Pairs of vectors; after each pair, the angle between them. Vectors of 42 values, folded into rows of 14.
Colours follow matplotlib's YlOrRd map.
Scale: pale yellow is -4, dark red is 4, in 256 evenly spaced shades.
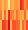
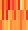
nearly opposite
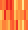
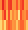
orthogonal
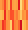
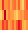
partly aligned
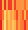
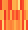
orthogonal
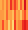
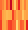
orthogonal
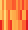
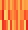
orthogonal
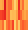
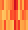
nearly opposite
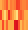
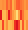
nearly parallel
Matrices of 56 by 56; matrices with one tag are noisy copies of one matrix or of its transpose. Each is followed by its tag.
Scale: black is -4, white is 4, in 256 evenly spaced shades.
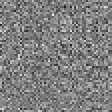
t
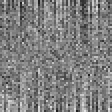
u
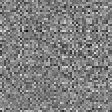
t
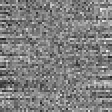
u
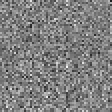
t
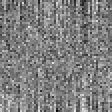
u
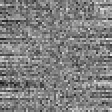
u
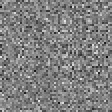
t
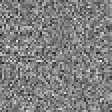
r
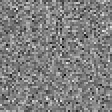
r
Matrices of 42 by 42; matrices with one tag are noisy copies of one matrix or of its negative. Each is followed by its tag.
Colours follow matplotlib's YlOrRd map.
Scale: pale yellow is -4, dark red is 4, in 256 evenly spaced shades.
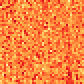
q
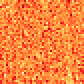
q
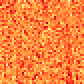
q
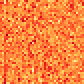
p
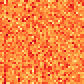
p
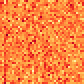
p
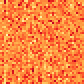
p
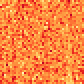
q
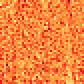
q
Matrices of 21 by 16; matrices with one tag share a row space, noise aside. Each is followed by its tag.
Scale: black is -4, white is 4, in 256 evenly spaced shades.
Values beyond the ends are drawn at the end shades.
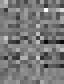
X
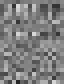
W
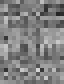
X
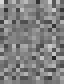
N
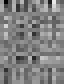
W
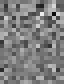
N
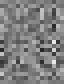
N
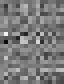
X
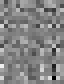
N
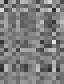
N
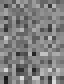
W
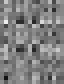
W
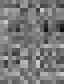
X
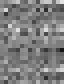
X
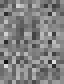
W
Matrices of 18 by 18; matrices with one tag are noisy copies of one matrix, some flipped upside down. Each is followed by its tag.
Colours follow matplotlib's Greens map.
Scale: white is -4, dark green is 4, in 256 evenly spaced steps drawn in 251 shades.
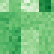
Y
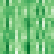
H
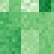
Y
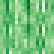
H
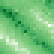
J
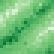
J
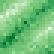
J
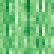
H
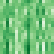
H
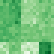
Y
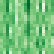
H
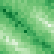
J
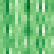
H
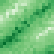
J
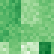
Y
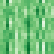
H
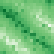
J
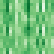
H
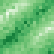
J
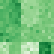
Y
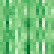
H
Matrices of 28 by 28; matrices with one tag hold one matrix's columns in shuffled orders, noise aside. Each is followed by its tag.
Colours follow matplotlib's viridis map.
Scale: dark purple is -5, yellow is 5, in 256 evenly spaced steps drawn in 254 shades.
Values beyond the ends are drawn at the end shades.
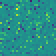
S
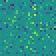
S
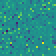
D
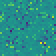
D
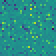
S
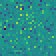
S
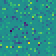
D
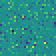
D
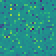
S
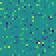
D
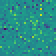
S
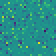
D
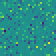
D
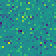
D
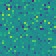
S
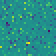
D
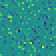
D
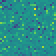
S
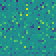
S
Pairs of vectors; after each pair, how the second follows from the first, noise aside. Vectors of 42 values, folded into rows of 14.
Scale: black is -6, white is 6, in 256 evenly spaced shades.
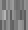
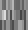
scaled up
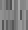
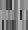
scaled up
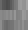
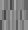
shuffled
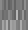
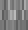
shuffled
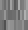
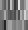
scaled up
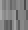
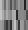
scaled up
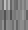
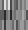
scaled up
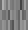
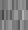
shuffled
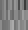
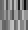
scaled up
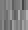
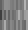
shuffled
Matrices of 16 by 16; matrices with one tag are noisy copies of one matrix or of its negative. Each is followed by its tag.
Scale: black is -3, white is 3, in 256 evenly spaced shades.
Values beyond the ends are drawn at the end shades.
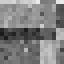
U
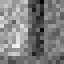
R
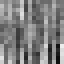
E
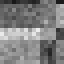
U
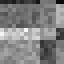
U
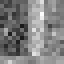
R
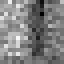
R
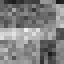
U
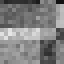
U
